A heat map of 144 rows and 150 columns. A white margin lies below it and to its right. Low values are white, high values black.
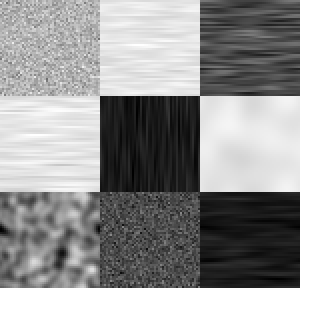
It is made of 3 by 3 panels. Panel 1,1: low, fine-grained. Panel 1,2: very low, streaked across, faint in contrast. Panel 1,3: high, streaked across. Panel 2,1: very low, streaked across, faint in contrast. Panel 2,2: very high, streaked downward, faint in contrast. Panel 2,3: very low, smooth, faint in contrast. Panel 3,1: middling, blotchy, strong in contrast. Panel 3,2: high, fine-grained. Panel 3,3: very high, streaked across, faint in contrast.
